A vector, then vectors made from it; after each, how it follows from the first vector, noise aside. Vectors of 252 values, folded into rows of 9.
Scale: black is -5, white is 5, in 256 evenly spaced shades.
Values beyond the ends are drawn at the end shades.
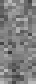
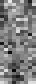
scaled up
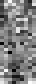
scaled up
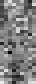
scaled up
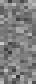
sign-scrambled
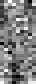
scaled up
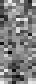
scaled up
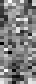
scaled up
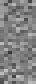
sign-scrambled
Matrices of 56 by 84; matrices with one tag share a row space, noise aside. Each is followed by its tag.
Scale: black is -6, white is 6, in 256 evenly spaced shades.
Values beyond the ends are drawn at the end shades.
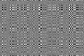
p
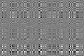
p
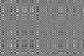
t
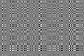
p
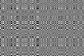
t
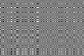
t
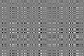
p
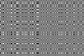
t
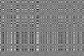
t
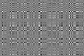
p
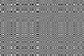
t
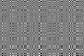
p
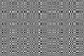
p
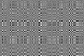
p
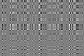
p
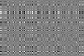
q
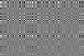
q
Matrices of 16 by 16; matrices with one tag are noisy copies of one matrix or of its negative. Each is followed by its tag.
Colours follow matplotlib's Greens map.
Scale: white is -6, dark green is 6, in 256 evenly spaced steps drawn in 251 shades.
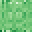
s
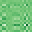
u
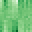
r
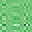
u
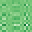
u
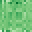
s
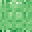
s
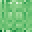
s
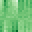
r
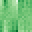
r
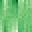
r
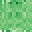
s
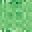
s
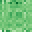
s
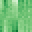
r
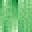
r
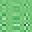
u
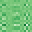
u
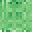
s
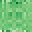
s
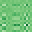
u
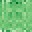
s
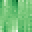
r
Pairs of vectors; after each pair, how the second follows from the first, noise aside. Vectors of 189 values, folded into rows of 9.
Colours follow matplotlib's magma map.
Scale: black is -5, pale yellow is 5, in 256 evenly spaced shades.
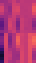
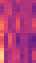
negated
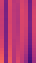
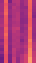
negated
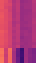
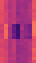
wrapped around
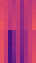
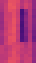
wrapped around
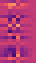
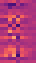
negated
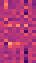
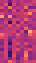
wrapped around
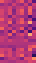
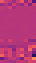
partly zeroed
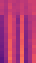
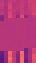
partly zeroed
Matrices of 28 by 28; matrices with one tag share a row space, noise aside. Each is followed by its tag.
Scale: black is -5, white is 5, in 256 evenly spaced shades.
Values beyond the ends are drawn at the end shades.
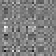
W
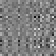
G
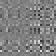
G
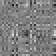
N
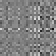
G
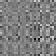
G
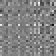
G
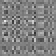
W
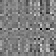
G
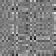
N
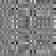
N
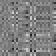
N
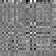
N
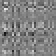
W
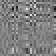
N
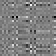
N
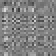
W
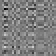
W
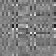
N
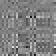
N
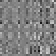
G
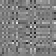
N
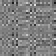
N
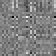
N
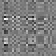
W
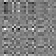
W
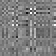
N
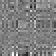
N
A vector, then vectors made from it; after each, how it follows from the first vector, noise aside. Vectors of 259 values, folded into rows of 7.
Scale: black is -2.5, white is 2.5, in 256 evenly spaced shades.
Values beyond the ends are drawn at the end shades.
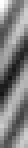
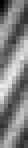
negated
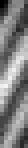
negated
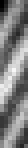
negated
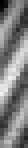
negated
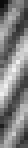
negated
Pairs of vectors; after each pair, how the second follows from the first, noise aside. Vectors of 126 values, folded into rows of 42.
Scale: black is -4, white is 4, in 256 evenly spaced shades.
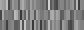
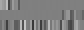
partly zeroed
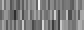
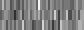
copied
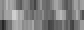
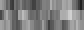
reversed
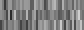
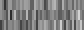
copied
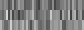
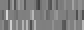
partly zeroed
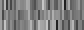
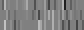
partly zeroed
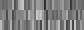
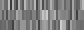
reversed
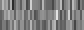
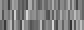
reversed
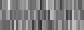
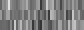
copied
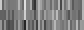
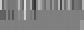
partly zeroed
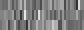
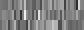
copied
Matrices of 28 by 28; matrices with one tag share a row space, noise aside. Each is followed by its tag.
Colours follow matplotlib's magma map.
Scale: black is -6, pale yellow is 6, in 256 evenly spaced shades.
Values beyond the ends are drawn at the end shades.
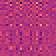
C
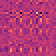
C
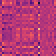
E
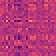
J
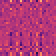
C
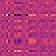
J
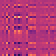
J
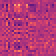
J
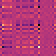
E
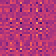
C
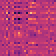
J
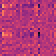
E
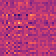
J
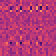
C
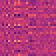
J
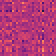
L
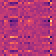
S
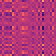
L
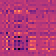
J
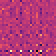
C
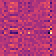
S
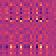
C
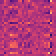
S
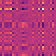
L
